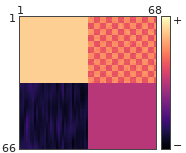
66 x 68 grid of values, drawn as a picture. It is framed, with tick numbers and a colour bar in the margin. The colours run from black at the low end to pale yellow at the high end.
It is made of 2 by 2 panels. Panel 1,1: very high, flat. Panel 1,2: high, checkered. Panel 2,1: very low, streaked downward, faint in contrast. Panel 2,2: middling, flat.
